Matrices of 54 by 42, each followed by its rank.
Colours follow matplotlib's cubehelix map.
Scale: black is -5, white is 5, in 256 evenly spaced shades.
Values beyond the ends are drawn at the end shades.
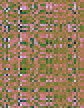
three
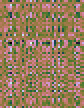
three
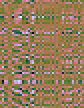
three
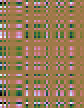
one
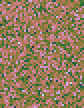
full rank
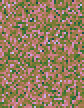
full rank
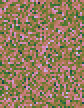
full rank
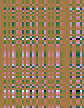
one
